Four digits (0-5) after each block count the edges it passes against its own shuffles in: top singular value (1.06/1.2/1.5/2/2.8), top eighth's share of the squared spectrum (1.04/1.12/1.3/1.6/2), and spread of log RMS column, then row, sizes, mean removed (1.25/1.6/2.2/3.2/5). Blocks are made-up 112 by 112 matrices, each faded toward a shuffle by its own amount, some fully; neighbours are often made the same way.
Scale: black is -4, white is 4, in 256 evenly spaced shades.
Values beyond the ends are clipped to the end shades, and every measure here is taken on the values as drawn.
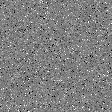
0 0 0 0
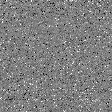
2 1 0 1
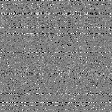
4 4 1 3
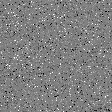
0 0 0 0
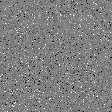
3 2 0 1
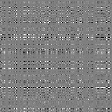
5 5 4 4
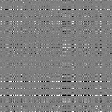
5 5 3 4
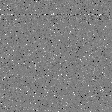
3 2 0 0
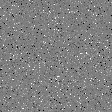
0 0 0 0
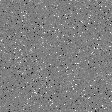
0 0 0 0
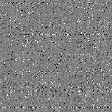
4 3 1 2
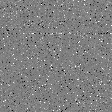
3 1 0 0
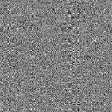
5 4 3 2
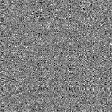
4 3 2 2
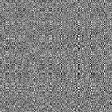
5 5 4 3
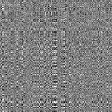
5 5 4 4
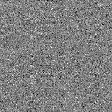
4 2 1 1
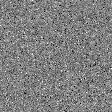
1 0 0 0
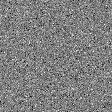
2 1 0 0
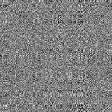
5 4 3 3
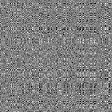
5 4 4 3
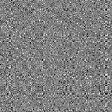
5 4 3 3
